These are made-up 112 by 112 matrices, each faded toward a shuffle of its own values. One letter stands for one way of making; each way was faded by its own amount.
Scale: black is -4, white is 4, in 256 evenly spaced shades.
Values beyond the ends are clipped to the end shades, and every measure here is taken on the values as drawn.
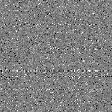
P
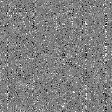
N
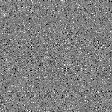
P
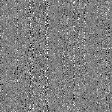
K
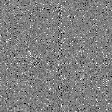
N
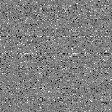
P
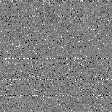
P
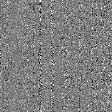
K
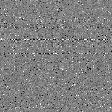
P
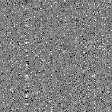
N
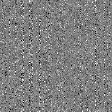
K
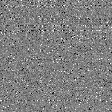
P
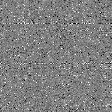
P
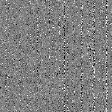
K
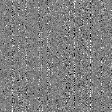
K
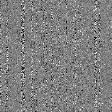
K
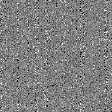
K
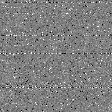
P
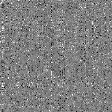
N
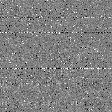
P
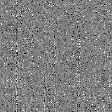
N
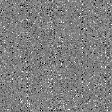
N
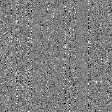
K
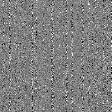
K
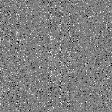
N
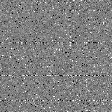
P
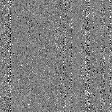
K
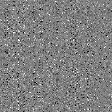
N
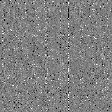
N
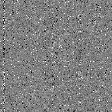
N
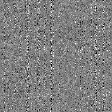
K
